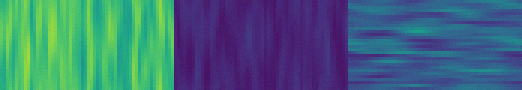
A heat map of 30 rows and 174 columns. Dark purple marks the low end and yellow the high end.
The table splits into one row of 3 panels. Panel 1,1: high, streaked downward. Panel 1,2: very low, streaked downward, faint in contrast. Panel 1,3: low, streaked across.
